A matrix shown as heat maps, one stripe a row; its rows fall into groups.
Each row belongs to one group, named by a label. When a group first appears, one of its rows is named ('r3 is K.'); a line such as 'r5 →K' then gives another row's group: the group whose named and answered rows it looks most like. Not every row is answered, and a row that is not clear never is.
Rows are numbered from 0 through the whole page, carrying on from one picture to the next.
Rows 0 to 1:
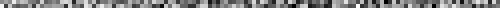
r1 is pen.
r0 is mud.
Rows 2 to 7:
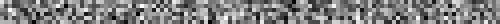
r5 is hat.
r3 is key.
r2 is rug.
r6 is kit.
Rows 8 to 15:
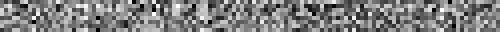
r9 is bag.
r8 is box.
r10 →pen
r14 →key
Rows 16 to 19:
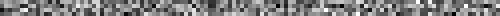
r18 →box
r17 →bag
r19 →hat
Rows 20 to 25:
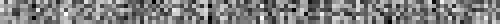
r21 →mud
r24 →mud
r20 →pen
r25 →mud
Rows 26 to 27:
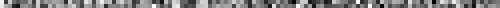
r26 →pen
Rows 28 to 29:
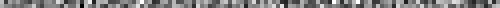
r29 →bag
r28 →kit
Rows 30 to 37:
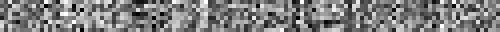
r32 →kit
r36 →pen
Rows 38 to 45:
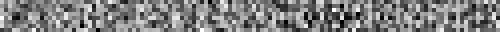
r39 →kit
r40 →kit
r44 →rug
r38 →mud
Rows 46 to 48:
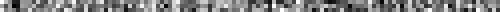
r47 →key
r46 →rug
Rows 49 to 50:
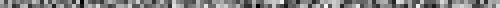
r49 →key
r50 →rug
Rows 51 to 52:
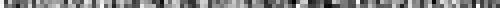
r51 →pen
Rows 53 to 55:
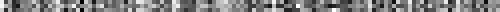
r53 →key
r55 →key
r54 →rug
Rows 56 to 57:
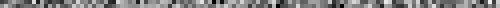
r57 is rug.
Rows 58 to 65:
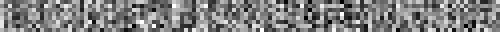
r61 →key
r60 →bag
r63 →kit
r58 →bag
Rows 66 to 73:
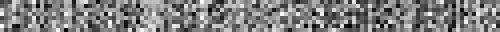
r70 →hat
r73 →key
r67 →hat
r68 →mud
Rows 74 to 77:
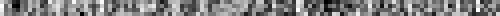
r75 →key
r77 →rug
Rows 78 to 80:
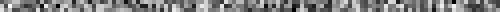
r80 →rug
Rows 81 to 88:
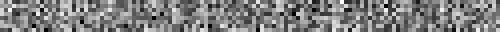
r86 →rug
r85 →box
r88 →hat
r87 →mud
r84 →rug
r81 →key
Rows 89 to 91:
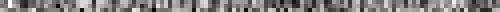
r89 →kit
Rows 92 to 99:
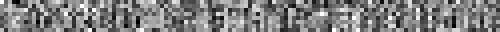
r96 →hat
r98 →hat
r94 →mud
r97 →hat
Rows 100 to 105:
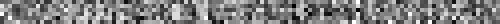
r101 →rug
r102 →bag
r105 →hat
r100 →hat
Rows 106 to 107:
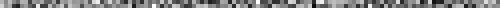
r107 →rug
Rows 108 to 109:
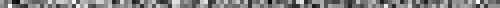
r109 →key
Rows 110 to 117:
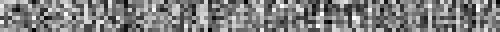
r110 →mud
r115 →kit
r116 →hat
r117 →mud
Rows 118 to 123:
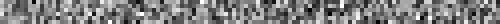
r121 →kit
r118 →pen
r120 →bag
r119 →key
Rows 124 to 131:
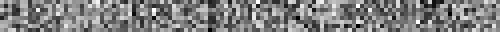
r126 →rug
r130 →bag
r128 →box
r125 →box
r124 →mud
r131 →mud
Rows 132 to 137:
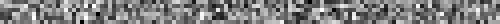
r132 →bag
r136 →hat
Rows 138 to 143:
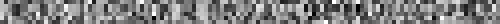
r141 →rug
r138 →kit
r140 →bag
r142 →pen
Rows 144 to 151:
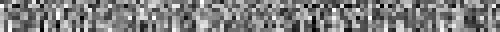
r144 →hat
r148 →rug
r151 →key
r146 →kit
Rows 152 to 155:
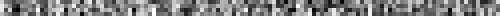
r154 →key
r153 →rug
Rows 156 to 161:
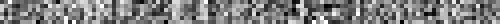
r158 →pen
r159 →box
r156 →box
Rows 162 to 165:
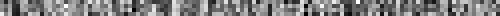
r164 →box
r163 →box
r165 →key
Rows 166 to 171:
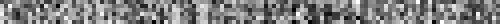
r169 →pen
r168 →rug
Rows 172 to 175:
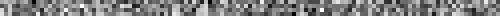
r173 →box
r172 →mud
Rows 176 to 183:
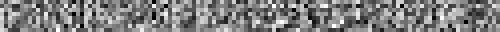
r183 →rug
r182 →key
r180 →pen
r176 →kit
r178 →rug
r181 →pen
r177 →bag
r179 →kit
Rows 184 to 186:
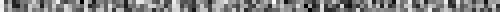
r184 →key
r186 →pen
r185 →key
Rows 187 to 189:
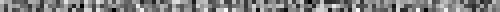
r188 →kit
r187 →bag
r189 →kit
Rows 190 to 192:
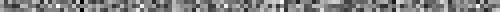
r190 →key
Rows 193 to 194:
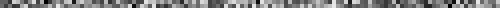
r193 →hat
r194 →box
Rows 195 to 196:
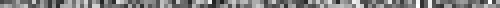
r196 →mud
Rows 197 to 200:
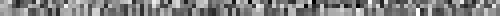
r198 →bag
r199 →mud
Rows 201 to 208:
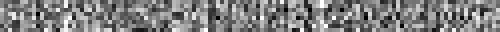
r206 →box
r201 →box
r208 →box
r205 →mud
